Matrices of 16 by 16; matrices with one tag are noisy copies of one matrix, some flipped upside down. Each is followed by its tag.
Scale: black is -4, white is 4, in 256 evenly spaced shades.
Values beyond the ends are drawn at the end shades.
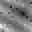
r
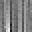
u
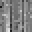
u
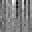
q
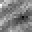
r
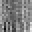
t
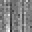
u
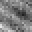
r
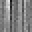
u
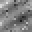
r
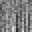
q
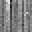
u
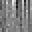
q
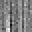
u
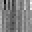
t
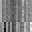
t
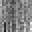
t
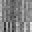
t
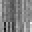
t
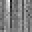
u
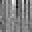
q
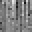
q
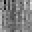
t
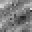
r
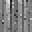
u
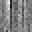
u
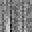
u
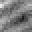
r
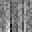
u
